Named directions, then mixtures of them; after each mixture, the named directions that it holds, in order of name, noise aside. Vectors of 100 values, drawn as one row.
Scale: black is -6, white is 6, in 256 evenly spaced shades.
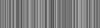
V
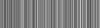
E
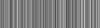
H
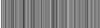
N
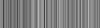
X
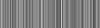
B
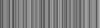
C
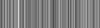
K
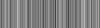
H, K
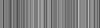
V, X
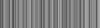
C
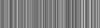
H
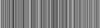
C, N, V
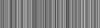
H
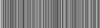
B, H, N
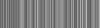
C, E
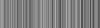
B, C, H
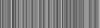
B, C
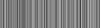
B, E, X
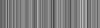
E, K, V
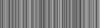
C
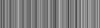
H, K, X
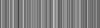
C, K, N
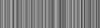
H, V, X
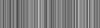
V, X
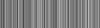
K, X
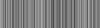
B, N, V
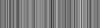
E, V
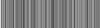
N, V
